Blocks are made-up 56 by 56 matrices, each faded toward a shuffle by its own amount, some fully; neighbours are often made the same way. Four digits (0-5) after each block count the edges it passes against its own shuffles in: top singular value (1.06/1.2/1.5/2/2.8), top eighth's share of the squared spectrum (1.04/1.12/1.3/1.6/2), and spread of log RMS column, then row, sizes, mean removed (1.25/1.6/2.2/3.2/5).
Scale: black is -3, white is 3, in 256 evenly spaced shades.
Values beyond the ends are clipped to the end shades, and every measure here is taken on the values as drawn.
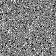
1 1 0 0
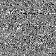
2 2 0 3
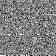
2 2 0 3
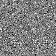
0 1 0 2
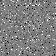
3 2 0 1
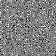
3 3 0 1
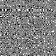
3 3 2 2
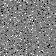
1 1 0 0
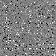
3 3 1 1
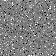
0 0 0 0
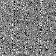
1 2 2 0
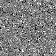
0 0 0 0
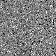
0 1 1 0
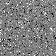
0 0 0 0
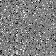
2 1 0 0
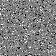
0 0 0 0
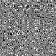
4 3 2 1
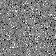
0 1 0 0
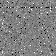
2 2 0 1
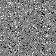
0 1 1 0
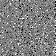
1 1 1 0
